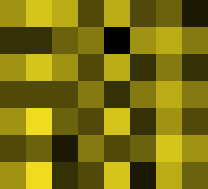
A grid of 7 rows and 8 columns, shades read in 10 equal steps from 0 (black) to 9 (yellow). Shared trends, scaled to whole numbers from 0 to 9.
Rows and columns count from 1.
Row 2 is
2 2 4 5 0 6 7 5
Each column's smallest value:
2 2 1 3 0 1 4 1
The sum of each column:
32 43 27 27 35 23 44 26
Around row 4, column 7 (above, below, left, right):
5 6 5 5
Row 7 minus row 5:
0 0 -2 0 0 -1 1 1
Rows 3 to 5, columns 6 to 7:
2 5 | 5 7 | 2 6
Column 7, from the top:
4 7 5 7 6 8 7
